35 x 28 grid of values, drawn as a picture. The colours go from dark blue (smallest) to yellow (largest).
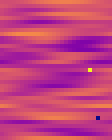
Two lone cells stand out: one far higher and one far lower than their neighbours. The values follow a bell shape. The grain runs across in streaks. No overall slope runs across the table.
